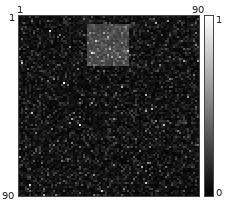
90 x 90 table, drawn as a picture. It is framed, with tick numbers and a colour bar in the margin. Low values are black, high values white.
Histogram: skewed, a long tail of high values. Odd patch: higher, in the top middle. Ninth with the highest average: top middle. Odd rows or columns: none. Mirror symmetry: none.
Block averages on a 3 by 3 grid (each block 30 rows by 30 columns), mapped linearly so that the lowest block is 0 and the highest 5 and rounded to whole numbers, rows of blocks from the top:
0 5 0
0 0 0
0 0 0
